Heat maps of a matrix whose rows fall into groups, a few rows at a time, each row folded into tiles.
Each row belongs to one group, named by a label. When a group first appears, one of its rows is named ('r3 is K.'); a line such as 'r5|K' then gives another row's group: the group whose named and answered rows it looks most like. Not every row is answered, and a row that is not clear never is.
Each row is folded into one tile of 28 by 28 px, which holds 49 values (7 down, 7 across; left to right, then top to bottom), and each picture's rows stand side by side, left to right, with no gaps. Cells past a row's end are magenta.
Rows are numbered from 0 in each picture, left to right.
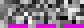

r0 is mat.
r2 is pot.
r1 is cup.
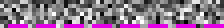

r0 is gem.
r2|mat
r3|cup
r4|gem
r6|pot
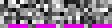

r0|cup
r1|gem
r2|mat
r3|pot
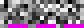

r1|pot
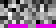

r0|gem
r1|mat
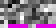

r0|mat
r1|pot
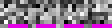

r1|mat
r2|mat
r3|pot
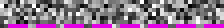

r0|gem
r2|cup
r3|cup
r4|pot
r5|cup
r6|cup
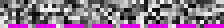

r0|cup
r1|pot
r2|mat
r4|cup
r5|cup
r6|cup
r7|gem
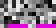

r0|pot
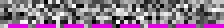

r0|pot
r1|gem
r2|cup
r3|mat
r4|gem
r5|cup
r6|gem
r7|pot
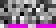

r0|pot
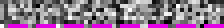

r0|pot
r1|mat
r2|pot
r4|pot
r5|mat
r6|gem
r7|mat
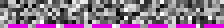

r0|cup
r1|gem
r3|cup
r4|pot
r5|cup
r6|mat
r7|pot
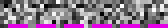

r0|gem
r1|mat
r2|cup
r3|cup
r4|gem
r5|pot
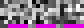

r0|gem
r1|mat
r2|pot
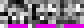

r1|pot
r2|pot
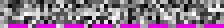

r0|mat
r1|gem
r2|mat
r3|gem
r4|cup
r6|mat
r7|pot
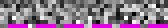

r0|mat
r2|gem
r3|mat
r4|pot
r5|gem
